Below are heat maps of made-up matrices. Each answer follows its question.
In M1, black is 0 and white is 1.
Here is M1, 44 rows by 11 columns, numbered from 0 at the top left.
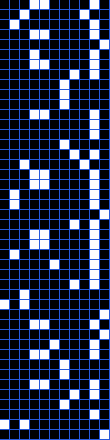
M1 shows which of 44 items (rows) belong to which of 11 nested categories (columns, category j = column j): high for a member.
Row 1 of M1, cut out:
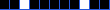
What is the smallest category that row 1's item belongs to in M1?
8
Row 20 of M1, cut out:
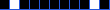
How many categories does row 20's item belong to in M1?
2
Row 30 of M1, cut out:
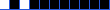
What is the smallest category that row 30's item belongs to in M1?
0
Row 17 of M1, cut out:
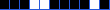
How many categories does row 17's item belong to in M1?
3
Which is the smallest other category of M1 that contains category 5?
9
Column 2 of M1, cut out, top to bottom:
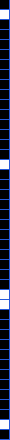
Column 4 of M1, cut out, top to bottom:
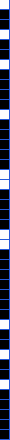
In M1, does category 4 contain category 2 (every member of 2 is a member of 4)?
no
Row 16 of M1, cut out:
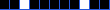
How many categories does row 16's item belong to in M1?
2
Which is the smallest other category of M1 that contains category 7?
9
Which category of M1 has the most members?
9
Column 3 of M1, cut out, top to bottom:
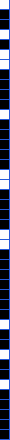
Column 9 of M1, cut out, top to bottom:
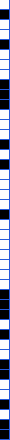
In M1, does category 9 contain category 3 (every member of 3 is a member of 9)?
yes
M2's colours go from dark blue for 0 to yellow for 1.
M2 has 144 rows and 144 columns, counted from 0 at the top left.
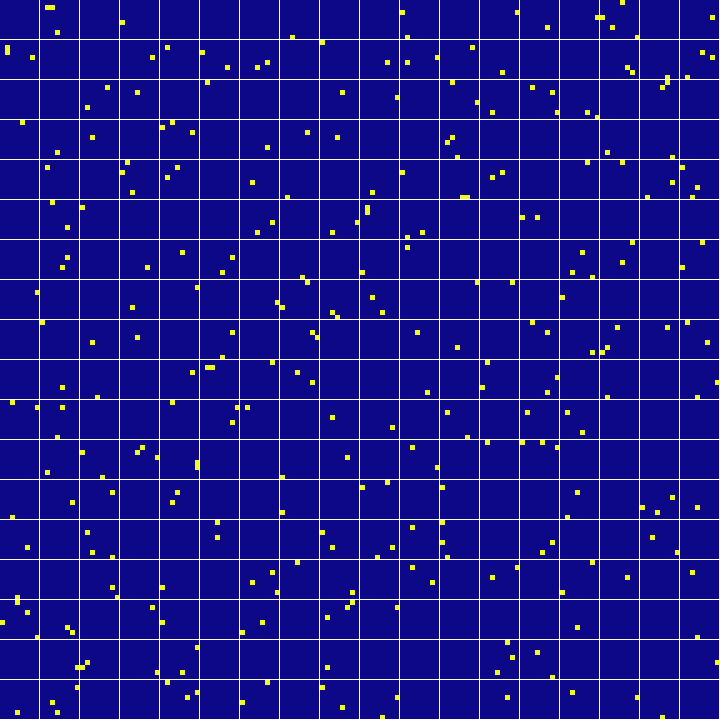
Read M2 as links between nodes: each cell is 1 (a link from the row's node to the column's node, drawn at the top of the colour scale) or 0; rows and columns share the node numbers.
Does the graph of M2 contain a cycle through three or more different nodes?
yes
